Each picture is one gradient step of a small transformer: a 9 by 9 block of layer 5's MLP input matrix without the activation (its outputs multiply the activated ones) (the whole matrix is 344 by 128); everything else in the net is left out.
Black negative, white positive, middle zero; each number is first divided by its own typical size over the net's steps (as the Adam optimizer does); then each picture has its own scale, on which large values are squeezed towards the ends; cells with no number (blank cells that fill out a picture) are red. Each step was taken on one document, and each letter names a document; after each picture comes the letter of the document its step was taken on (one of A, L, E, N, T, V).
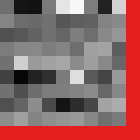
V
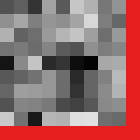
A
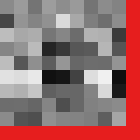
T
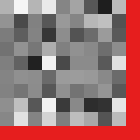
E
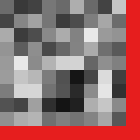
T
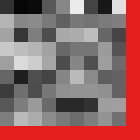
V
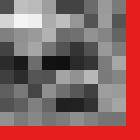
A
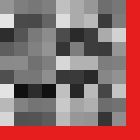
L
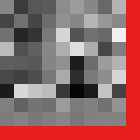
A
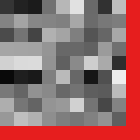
V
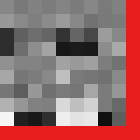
L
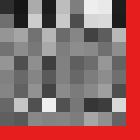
E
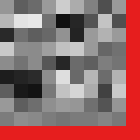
V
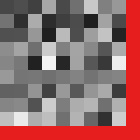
E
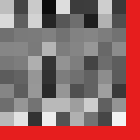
E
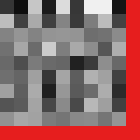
E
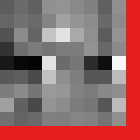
T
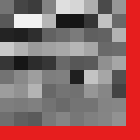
V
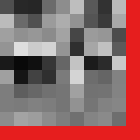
V
